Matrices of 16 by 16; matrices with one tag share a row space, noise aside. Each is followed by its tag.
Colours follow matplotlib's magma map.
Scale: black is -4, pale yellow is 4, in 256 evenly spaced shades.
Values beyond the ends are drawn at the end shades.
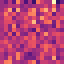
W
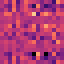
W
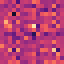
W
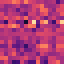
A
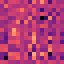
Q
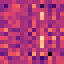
Q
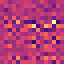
W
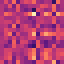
W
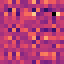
W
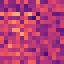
A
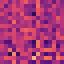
W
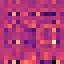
W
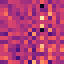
Q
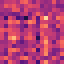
A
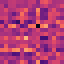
A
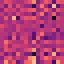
W
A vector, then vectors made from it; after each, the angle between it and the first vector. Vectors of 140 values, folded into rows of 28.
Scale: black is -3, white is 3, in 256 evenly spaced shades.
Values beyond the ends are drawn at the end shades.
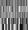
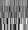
nearly opposite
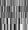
nearly opposite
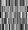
partly aligned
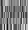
partly opposed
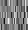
orthogonal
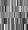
partly aligned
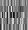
partly opposed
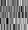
partly opposed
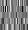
orthogonal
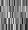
partly aligned
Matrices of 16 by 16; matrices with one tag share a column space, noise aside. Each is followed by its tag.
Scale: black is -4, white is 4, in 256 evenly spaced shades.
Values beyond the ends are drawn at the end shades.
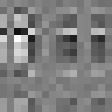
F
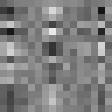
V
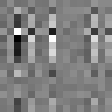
F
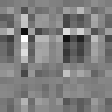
F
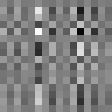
V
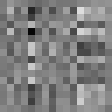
V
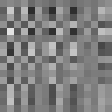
V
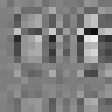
F
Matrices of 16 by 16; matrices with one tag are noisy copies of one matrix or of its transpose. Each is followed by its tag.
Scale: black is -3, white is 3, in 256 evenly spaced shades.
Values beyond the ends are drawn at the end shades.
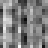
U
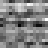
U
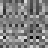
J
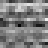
U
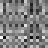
J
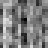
U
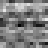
U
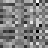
J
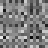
J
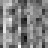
U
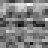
U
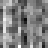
U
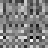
J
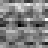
U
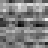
U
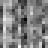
U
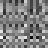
J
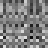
J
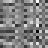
J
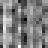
U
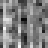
U
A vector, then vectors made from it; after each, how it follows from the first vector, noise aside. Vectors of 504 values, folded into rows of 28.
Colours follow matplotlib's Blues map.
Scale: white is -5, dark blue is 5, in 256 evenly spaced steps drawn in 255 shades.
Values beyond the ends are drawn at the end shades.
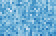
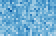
negated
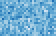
wrapped around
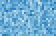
wrapped around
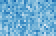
reversed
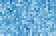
negated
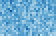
negated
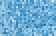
wrapped around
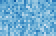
reversed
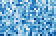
scaled up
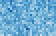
negated
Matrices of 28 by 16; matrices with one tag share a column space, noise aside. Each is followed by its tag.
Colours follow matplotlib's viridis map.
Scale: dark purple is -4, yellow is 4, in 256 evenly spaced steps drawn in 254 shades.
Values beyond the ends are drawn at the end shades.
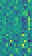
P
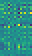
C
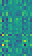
P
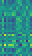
P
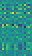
C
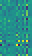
P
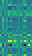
P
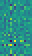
P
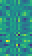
P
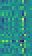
P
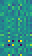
P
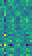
P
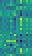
P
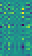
C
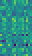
P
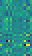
P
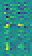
C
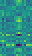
P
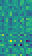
P
